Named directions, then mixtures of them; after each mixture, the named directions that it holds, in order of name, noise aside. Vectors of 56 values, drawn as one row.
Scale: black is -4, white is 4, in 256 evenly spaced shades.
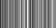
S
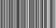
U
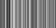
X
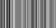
U, X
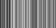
S, X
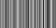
U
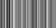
U, X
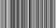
U, X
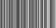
U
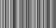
U, X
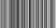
U, X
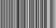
U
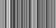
X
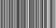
U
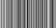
S, U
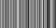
U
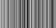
S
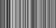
X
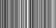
S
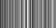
S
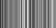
S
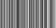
U
